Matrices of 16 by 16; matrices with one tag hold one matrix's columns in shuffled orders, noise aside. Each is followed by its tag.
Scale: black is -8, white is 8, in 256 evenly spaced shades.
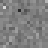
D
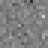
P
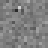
D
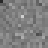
P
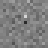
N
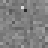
D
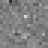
P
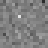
P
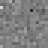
D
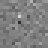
N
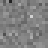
P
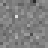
P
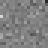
P
